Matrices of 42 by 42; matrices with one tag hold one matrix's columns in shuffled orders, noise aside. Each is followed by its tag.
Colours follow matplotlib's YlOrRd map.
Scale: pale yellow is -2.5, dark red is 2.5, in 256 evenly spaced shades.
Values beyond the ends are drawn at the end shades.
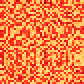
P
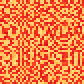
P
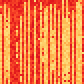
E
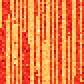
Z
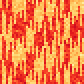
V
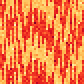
V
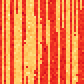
Z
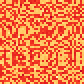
P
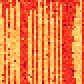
E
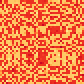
P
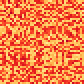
P
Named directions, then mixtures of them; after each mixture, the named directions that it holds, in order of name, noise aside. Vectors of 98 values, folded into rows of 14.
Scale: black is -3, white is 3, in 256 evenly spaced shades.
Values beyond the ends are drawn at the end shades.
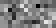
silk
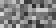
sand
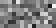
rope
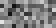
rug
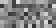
rope, rug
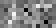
rope, silk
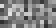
rug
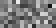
rope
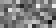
rope, silk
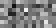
rope, rug, silk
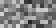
sand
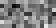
rug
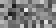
rope, rug, silk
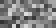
rope, rug, sand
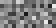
rope, rug, sand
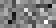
rope, silk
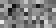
rug, silk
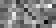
rope, silk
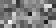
rope, rug, silk
